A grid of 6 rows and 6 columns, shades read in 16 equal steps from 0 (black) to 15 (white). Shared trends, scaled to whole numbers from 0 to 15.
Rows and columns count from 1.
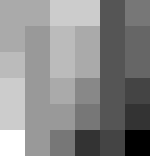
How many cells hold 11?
3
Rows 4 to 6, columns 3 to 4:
10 8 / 9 7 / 7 3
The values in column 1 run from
10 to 15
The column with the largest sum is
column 1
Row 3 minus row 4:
-1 0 1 2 0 2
